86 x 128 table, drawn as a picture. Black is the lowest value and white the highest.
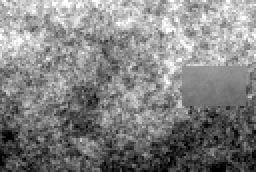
Slope: up to the top. Grain: blotchy. Stripes: none. Odd patch: calmer, in the middle right. Calmest part: middle right. Odd rows or columns: none. Ninth with the lowest average: bottom right.
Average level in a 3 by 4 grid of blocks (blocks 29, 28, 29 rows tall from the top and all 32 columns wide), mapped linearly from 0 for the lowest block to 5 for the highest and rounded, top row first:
5455 / 3243 / 1110
